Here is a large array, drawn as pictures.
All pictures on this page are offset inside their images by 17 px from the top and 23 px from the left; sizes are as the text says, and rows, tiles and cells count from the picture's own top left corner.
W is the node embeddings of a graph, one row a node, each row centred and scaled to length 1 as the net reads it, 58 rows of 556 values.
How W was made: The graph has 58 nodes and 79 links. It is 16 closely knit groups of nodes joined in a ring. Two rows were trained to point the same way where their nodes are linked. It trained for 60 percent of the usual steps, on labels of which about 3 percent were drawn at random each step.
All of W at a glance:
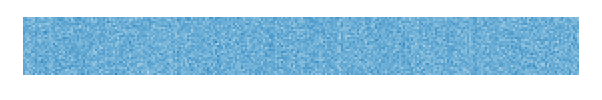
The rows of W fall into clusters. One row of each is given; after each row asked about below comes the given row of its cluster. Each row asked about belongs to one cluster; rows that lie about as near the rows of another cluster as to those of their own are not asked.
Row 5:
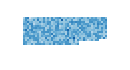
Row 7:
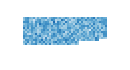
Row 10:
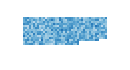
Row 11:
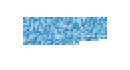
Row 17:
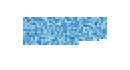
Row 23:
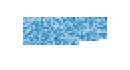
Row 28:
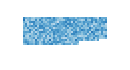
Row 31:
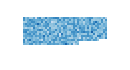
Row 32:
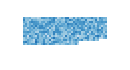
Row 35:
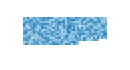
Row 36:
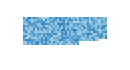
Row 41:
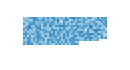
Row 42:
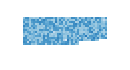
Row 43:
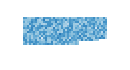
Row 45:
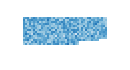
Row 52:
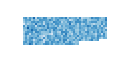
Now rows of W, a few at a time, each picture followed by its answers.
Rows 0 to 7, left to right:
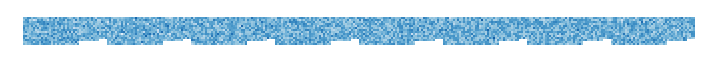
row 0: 36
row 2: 36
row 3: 42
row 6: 32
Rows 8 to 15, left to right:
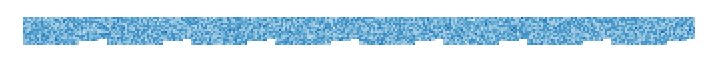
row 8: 23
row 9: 41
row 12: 36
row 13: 23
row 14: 28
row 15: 45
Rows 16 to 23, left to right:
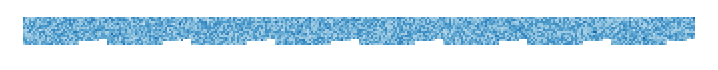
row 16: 43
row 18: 32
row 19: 11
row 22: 42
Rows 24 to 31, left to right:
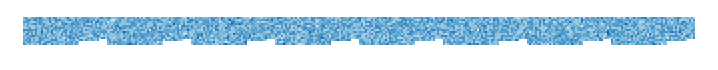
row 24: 17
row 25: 43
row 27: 10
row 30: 7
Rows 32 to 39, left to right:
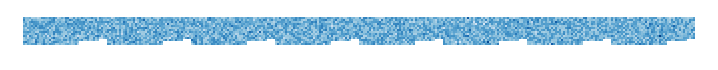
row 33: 17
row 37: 5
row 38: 45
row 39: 31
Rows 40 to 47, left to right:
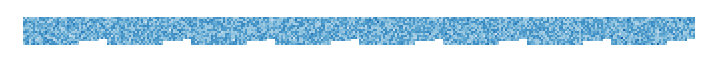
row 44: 31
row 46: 5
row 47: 28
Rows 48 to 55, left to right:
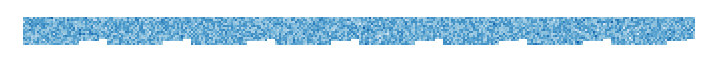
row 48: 35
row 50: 41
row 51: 10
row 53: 42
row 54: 28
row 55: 43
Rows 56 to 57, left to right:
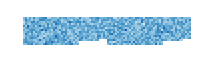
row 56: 52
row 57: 31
